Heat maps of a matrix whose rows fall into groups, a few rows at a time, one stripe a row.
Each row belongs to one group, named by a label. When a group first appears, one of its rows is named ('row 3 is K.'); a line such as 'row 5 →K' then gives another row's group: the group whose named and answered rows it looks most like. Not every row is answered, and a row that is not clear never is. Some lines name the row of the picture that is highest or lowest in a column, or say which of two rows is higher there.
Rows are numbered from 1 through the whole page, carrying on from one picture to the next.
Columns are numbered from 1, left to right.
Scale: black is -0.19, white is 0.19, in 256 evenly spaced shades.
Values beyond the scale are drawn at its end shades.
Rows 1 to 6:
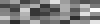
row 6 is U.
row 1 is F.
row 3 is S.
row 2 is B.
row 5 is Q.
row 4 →S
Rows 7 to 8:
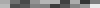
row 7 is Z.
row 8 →U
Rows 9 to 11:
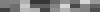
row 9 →S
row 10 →Q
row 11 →B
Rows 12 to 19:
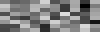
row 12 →Z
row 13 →Z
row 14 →Z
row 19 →B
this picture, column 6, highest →17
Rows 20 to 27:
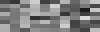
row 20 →B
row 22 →Z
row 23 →Z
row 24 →S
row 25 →Q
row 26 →Q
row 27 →Z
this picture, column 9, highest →24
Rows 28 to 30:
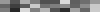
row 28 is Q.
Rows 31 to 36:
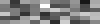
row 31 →Z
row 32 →Z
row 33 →F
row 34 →U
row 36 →Q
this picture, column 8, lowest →36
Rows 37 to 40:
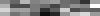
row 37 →Z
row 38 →U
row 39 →Q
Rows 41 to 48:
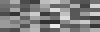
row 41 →F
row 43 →F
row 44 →B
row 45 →Q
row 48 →B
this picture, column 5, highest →41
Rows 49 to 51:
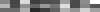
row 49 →S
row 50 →Q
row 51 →S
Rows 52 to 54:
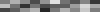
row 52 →F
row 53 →U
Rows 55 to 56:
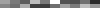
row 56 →S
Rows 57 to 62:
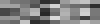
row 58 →F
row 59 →B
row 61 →F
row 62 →S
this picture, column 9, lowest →61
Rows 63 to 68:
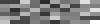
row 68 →U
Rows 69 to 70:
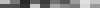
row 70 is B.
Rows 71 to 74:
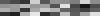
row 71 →B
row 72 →Q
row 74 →B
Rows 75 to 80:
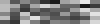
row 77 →U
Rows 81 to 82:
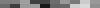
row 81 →S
